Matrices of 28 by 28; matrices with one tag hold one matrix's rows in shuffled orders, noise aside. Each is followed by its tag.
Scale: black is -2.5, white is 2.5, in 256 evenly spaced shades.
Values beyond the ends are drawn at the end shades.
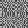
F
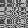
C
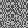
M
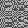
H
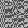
H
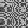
C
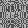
M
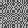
F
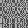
F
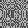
M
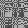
H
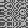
C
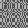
F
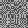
M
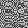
H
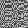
H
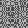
M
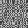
F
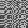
C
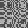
C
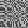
C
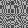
M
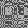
H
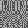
F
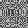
M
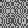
M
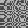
C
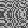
C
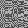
H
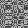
H
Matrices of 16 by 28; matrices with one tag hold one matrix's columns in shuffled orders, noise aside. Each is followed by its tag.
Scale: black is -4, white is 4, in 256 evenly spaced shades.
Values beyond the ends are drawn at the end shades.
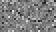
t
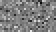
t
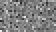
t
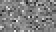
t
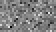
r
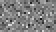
r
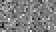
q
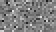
t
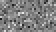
r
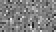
q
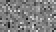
q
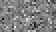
q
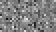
q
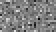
q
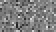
q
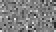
q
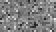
q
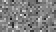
q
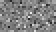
r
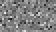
r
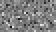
r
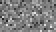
r
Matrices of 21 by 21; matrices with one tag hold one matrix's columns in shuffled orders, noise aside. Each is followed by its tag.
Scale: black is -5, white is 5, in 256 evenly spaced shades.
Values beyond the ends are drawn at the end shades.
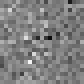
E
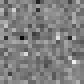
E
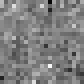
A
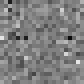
E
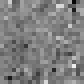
A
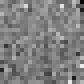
A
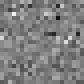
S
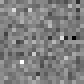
E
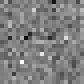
E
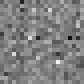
E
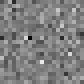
E
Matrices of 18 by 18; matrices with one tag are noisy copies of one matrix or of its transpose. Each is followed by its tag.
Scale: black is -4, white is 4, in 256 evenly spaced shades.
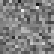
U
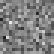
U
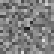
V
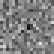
V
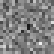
V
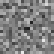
V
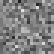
U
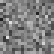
U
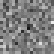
V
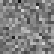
U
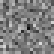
V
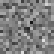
V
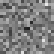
V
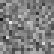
U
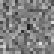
V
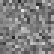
U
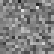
U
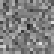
V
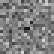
V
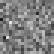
U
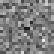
V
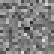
V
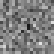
V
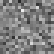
U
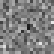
V
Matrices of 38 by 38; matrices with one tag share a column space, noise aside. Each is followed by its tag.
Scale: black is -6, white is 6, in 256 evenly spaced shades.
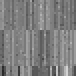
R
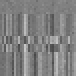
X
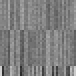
R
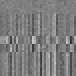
X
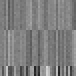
R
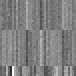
R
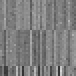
R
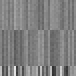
R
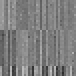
R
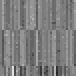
R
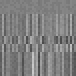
X
